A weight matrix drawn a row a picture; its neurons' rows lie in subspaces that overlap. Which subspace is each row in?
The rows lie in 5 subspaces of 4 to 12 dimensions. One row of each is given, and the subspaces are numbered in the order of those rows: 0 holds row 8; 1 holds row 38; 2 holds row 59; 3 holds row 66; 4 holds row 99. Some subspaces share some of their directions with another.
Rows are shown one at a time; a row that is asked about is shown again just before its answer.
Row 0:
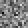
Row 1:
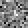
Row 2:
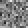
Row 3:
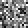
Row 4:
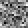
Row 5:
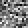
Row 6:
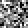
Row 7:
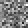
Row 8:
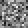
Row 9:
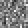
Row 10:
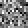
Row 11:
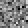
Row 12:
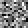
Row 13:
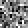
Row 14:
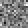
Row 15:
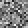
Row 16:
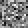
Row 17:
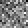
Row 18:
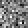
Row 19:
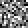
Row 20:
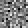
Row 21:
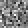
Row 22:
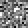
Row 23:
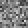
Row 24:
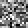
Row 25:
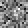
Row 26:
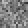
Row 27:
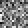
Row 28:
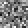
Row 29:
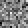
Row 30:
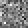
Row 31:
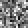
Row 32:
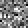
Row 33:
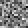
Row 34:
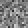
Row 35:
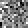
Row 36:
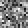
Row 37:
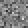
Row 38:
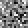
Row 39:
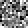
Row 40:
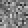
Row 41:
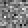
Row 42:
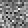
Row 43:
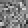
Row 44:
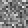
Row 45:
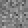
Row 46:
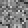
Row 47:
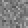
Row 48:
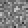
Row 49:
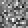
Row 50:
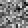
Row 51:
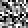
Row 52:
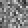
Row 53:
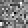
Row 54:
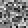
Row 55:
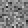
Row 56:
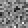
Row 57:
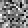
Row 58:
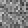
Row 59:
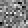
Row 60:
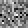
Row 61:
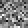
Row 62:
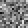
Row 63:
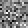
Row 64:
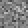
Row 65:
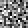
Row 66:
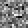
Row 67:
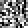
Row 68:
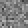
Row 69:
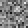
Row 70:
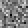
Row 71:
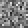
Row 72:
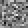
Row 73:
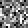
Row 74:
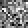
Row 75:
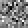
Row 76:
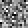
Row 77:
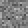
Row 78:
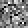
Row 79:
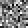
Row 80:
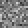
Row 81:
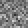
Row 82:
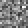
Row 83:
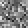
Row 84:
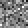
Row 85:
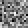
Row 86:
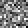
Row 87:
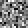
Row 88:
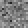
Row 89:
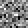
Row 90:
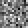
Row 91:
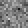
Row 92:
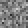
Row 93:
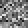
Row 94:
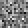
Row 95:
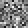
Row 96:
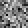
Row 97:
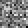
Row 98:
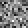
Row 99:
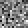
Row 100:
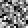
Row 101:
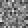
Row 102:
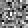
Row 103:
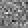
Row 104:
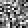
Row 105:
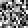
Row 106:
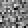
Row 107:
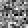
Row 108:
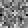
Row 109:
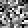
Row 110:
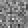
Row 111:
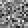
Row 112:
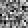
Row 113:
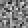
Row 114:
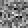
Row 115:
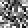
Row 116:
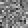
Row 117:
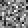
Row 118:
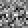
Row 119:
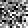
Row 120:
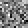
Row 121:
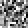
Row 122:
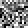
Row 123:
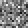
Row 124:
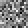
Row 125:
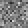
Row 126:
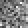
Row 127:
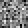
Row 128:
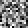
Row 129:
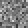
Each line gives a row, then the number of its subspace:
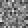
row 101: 4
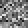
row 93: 3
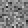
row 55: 2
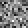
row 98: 0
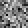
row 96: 0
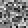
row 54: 3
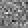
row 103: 2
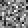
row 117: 0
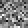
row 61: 3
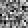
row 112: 4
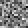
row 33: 3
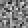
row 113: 1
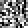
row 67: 1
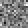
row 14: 4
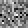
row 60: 1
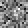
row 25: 0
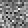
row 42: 2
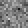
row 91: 0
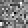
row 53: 2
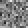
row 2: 1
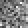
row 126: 2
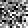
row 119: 2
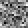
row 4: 4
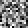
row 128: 2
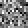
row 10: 1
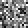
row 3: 2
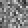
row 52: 1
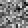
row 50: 3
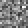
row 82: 2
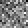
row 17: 1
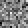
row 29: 4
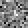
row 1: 0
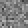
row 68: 4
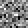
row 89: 3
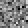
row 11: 4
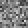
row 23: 4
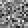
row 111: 3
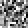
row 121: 3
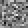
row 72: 0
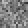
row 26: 2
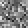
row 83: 0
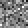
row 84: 3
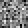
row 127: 2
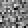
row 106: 4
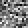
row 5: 1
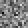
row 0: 1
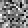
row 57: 2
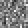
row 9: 2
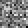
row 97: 3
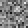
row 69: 3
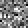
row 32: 3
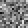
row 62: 1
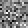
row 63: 2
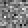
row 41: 2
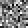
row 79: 3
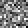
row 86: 3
